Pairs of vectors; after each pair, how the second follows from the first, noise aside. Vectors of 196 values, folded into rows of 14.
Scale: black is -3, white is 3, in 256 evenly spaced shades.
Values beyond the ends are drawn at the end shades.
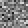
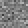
shrunk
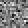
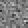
shrunk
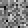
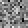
reversed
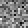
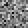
reversed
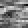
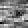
reversed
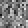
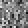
reversed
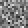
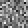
wrapped around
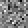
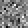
reversed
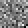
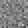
shrunk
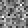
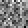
wrapped around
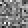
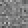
shrunk
